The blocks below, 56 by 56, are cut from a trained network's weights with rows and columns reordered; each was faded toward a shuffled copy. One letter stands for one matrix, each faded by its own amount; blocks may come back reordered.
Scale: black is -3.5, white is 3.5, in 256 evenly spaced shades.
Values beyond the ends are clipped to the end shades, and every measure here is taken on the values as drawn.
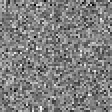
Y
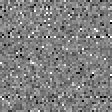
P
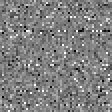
P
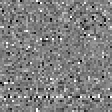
P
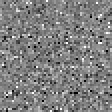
P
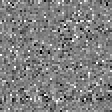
P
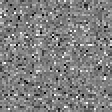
P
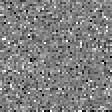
P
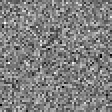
Y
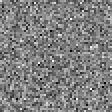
Y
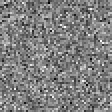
Y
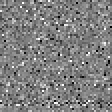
P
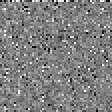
P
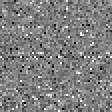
P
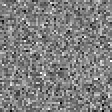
Y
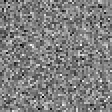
Y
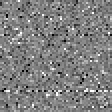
P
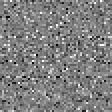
P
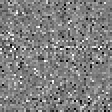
P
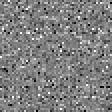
P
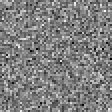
Y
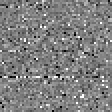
P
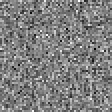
Y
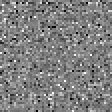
P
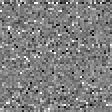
P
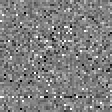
P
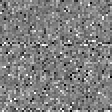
P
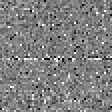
P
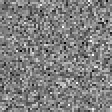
Y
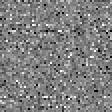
P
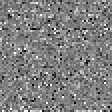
P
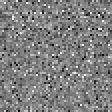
P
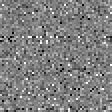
P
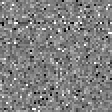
P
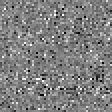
P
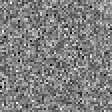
Y
